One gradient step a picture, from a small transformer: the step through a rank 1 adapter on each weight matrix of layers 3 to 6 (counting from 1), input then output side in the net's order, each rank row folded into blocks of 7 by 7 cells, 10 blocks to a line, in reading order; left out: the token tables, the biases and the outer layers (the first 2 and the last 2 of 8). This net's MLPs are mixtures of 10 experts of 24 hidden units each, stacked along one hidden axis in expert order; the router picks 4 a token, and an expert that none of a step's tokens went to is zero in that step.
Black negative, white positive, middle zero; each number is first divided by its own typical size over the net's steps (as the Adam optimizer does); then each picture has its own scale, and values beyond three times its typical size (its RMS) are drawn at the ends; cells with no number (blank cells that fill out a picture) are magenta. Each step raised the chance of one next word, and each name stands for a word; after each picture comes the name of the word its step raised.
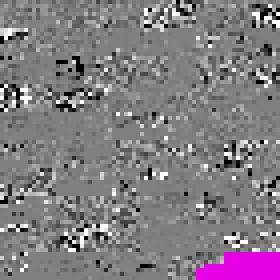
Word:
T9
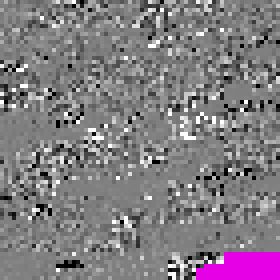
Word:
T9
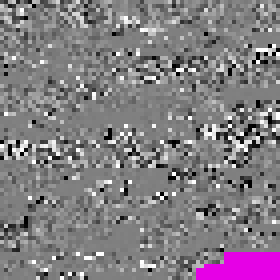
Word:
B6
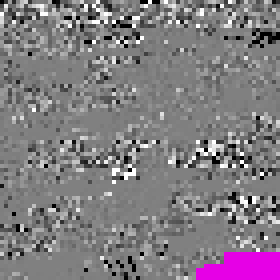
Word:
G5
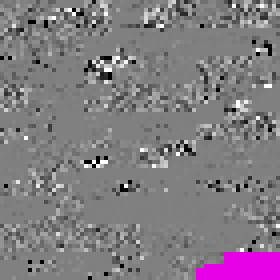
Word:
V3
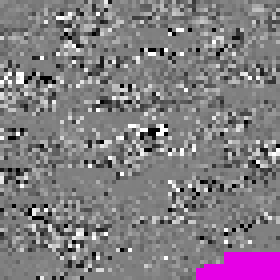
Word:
T9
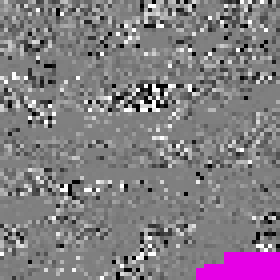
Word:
V3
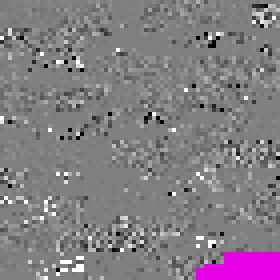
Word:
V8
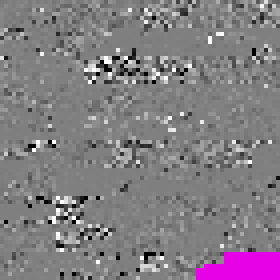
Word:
V3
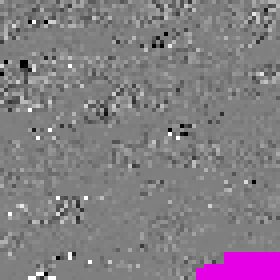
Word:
V8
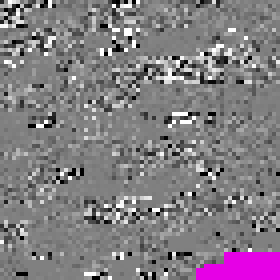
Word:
V3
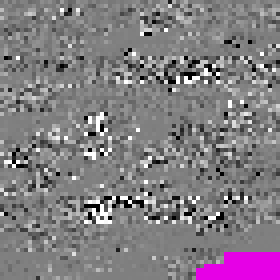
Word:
T9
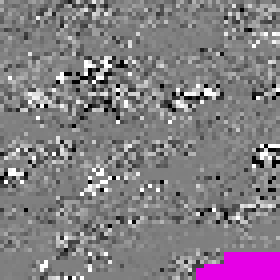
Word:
B6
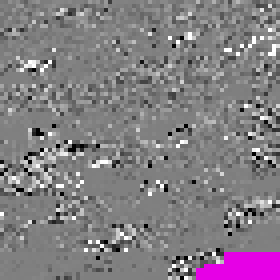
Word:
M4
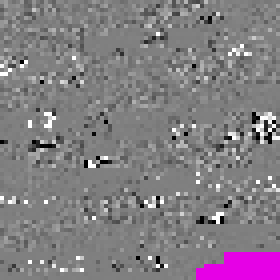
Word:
V8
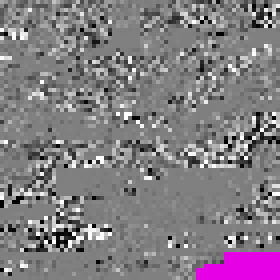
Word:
B6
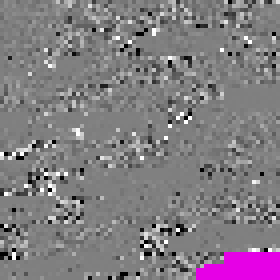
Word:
V3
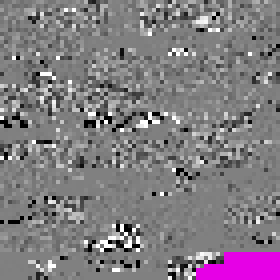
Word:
T9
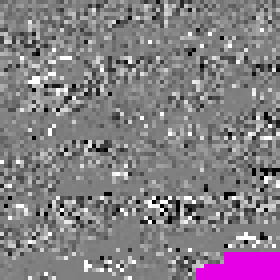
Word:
B6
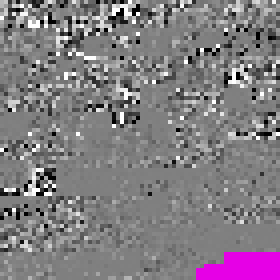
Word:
T9
